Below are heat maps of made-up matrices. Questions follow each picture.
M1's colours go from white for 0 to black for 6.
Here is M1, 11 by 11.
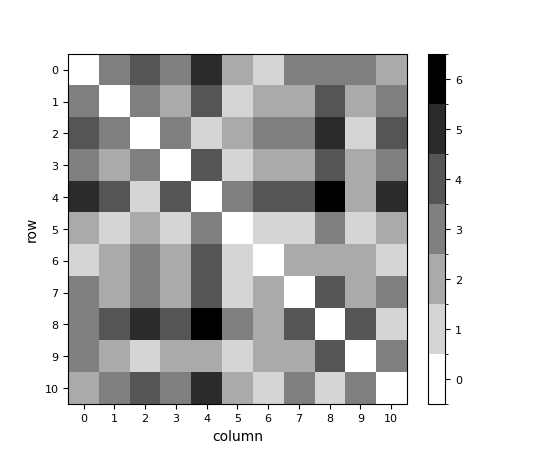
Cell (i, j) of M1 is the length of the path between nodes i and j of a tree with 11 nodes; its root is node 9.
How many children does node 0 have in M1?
0
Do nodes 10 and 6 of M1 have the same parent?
no
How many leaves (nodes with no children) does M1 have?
6
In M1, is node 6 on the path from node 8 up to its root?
yes
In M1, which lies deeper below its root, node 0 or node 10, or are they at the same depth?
the same depth
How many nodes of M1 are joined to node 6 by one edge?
3
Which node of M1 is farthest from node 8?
4
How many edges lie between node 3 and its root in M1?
2
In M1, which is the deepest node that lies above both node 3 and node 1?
5
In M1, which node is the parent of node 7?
5
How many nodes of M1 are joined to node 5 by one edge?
5
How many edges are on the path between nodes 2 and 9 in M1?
1
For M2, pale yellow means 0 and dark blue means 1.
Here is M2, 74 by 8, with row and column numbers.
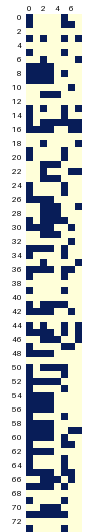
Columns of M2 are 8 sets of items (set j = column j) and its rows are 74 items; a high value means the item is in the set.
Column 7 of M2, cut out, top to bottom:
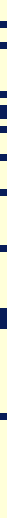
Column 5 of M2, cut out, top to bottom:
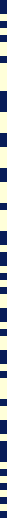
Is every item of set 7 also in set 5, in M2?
no
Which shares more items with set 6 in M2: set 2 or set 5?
set 2
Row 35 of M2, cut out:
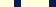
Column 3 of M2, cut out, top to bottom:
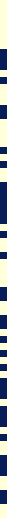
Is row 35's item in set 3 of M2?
no
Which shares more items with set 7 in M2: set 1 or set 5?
set 5
